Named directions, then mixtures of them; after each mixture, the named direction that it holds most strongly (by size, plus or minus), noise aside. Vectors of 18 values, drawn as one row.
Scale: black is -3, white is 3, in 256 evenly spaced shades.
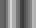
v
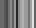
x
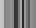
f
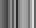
x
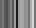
x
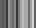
x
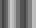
v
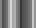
v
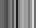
x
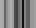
f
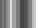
v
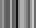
x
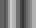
v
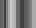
v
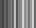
x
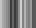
v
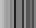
f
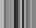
f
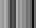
v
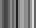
x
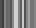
f
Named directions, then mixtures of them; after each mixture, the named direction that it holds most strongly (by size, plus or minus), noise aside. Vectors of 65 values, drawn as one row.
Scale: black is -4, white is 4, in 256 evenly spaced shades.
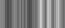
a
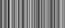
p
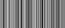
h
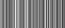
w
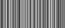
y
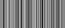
h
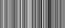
h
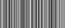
y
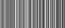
w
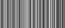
y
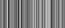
h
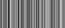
p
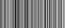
w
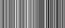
w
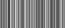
p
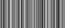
h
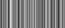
p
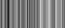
a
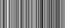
h
